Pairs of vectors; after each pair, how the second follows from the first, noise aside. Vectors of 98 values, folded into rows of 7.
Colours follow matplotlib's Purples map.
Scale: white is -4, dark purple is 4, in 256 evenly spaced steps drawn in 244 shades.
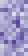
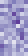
sign-scrambled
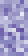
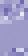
partly zeroed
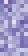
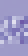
partly zeroed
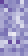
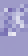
partly zeroed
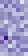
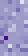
partly zeroed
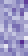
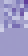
partly zeroed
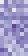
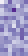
sign-scrambled
